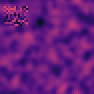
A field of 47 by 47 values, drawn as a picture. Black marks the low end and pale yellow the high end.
Values change most from cell to cell in the top left. There is no overall slope. The texture is blotchy. In the top left lies a patch that is rougher than the rest. On average the colour sits 30% of the way up the scale. Neither half mirrors the other.
